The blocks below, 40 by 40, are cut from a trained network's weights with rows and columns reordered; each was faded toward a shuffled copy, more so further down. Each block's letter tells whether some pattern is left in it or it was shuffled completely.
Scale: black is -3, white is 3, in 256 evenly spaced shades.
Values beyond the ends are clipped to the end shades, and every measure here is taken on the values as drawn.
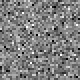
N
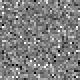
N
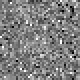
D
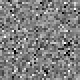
D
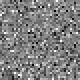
D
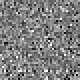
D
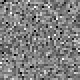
N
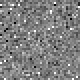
N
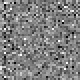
D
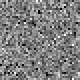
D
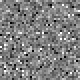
N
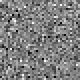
N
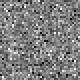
N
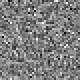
N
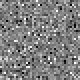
D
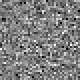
D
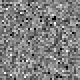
N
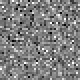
D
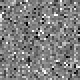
D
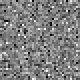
N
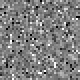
N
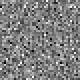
D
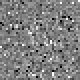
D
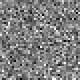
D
